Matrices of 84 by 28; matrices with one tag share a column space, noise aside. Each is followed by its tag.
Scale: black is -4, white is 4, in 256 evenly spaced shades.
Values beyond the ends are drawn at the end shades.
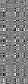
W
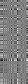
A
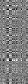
A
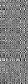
A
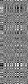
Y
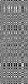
Y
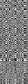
A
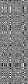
Y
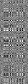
W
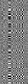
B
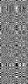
Y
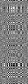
Y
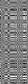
B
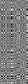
B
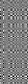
B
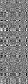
W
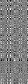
A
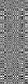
B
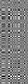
B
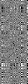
Y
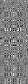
W
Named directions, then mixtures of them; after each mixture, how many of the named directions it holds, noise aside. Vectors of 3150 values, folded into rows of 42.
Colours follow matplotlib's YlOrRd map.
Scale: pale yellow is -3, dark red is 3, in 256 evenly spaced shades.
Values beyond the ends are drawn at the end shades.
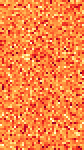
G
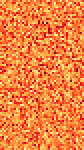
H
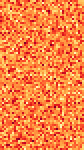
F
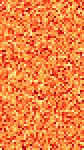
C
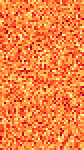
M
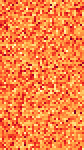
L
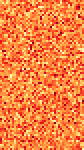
three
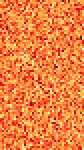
three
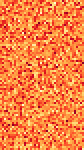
two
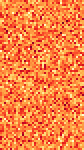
one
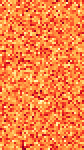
two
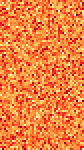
two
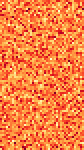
one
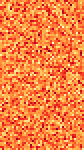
two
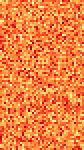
two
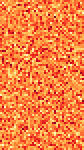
three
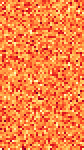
one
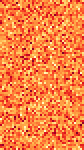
three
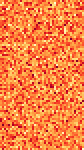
three
